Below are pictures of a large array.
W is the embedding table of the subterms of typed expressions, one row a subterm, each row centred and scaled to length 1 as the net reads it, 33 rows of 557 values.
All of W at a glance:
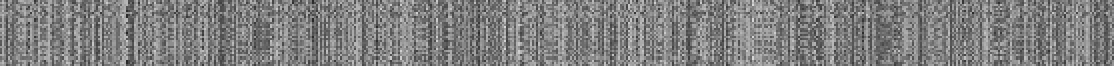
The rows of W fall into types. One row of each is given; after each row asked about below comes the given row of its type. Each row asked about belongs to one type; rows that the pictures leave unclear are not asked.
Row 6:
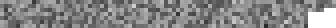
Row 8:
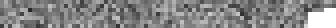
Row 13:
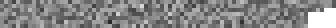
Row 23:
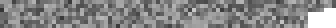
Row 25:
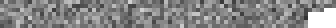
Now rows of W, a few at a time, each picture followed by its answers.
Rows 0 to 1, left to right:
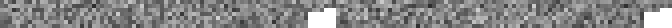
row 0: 25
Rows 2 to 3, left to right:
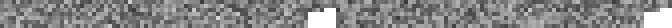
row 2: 8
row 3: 23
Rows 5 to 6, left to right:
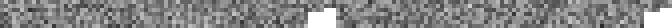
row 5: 25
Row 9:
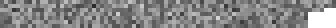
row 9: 25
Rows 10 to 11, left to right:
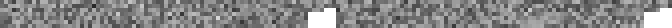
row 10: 25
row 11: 23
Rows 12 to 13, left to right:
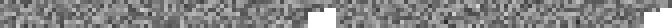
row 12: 13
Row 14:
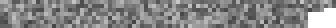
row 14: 23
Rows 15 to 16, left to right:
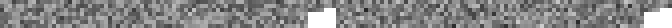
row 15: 23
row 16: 13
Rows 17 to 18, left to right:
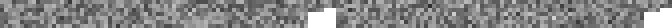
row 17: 23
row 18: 25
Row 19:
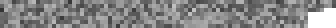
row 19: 23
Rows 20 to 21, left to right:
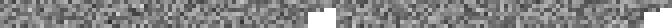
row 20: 13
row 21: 13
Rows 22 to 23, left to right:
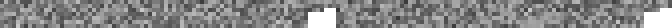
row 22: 13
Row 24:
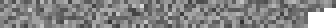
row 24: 13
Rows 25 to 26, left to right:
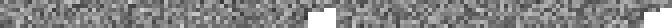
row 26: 13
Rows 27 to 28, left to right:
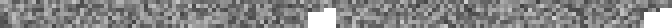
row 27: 23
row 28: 8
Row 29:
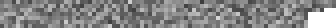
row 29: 8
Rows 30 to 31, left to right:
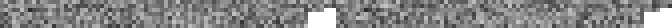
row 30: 25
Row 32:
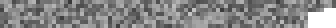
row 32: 23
